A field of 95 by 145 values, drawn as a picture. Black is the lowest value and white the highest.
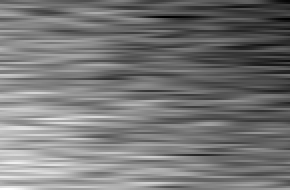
Mirror symmetry: none. Ninth with the highest average: bottom left. Slope: up to the bottom left. Grain: streaks across. Ninth with the lowest average: top right.
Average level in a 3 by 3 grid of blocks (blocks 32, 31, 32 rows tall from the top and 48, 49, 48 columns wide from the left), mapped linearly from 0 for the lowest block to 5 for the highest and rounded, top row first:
310 | 421 | 532
